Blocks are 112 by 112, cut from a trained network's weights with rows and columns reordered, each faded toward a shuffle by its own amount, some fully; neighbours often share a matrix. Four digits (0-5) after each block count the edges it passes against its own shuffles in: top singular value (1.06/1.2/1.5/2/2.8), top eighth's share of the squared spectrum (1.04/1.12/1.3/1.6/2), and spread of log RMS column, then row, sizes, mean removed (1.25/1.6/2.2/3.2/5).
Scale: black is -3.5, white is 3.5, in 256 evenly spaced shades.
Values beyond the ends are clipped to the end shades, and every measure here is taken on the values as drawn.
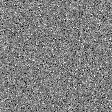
0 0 0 0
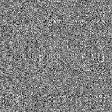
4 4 2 3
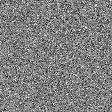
0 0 0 0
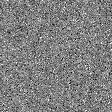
0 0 0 0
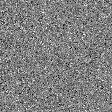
0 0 0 0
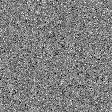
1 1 0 0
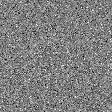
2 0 0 0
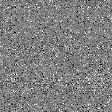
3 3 1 2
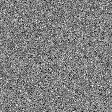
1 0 0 0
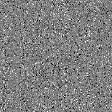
2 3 2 0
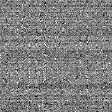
4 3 3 0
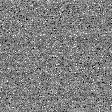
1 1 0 0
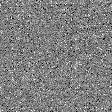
1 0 1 0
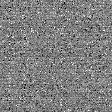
3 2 2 0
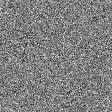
2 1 0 1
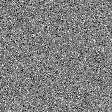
1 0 0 0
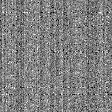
4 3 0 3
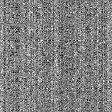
4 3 1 3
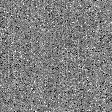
1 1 0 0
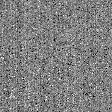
2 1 0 1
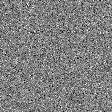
1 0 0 0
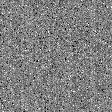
1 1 0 0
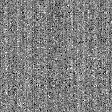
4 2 0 2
